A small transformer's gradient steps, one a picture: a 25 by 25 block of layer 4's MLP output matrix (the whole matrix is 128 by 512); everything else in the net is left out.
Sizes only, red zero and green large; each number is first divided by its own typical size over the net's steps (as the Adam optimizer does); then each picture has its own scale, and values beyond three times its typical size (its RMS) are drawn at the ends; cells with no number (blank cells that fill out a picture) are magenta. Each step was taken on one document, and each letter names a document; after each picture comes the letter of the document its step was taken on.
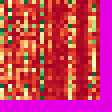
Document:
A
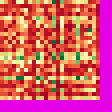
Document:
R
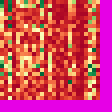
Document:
A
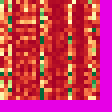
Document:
A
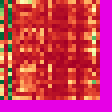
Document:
A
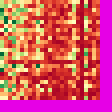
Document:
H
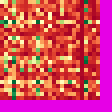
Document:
H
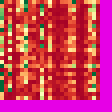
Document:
A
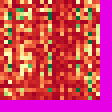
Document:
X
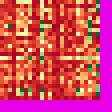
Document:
X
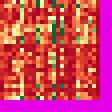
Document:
R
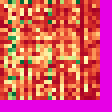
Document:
H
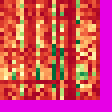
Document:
R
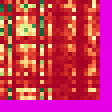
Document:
A
